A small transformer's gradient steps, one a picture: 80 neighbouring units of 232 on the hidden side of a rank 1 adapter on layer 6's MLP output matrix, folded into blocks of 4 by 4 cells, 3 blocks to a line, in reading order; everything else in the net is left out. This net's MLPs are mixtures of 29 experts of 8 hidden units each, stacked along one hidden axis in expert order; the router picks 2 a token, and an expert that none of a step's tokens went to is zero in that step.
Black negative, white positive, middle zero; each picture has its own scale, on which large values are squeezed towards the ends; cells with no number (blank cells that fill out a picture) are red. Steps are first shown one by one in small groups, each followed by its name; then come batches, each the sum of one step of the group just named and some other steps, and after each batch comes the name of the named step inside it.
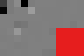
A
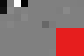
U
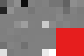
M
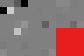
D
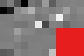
A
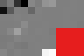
A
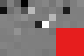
A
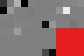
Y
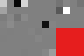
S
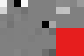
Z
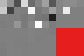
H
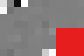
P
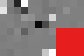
P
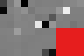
Y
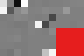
P
